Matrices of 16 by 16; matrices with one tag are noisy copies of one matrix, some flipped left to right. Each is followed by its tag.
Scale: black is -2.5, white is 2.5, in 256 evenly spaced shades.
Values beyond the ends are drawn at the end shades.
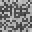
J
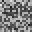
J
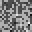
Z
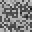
J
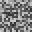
J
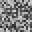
J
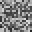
J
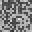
Z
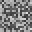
J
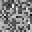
Z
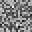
J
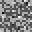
J
